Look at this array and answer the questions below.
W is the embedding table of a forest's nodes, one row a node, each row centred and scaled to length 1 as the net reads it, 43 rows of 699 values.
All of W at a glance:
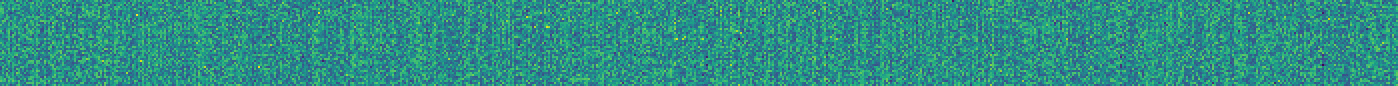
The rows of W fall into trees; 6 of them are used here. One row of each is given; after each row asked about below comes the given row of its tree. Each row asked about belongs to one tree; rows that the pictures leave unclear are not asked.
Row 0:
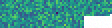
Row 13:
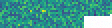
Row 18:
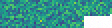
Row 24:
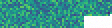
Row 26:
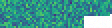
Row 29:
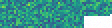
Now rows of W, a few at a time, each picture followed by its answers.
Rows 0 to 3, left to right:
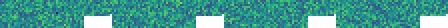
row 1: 26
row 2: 13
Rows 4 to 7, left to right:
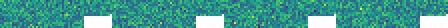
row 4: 26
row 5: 29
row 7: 29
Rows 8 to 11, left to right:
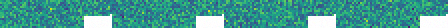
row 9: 13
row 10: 26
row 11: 24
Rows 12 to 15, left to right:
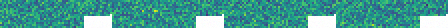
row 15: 24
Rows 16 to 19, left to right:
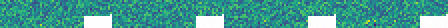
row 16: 24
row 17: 18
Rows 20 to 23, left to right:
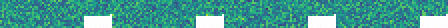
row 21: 24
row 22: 0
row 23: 18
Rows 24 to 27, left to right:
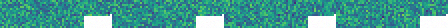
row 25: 18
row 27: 13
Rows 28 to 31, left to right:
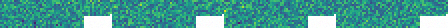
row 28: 18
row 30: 24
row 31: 24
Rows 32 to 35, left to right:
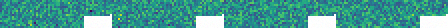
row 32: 13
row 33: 18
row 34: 0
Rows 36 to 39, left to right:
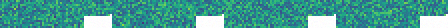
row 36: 0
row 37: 0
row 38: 24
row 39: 26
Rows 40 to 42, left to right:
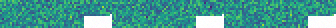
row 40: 26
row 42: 0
